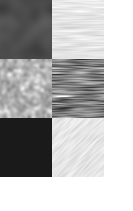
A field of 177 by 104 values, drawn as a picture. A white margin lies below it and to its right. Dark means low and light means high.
It is made of 3 by 2 panels. Panel 1,1: low, smooth, faint in contrast. Panel 1,2: very high, streaked across, faint in contrast. Panel 2,1: high, blotchy. Panel 2,2: middling, streaked across, strong in contrast. Panel 3,1: very low, flat. Panel 3,2: very high, slanting up to the right, faint in contrast.
